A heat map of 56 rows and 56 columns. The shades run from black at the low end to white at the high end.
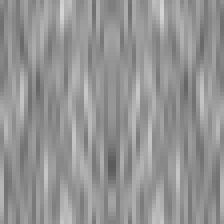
The grain runs up and down. The left and right halves mirror each other. No overall slope runs across the table. Overall the values sit about 60% of the way up the scale.
